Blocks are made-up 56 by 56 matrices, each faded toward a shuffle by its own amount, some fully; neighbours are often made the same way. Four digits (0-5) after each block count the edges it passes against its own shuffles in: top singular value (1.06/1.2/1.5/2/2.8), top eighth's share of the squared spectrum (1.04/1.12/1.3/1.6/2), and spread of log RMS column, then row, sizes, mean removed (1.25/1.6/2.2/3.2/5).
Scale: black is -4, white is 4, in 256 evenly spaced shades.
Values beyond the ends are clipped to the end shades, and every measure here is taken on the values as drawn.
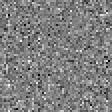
1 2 2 0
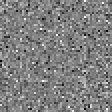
1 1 2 0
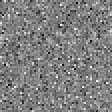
0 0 0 0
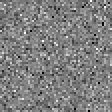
0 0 0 0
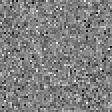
0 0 1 0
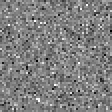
0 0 0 0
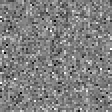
0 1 0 0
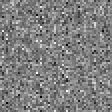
1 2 3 0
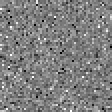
0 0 0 0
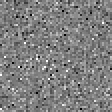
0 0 0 0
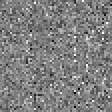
1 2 2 0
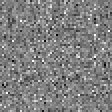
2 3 1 0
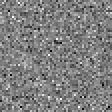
2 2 0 0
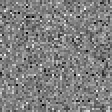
3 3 0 1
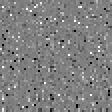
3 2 0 0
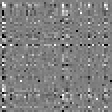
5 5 3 2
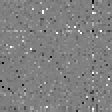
3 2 0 0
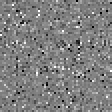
2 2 1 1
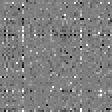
4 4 2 2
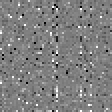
4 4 2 1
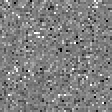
1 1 0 0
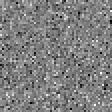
2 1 0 0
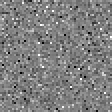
1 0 0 0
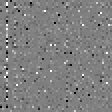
4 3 1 0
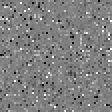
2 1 0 0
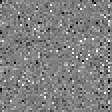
3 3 1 0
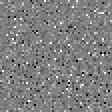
2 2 0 0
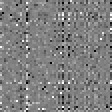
5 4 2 2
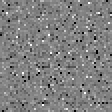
2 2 0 0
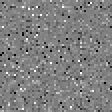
3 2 0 0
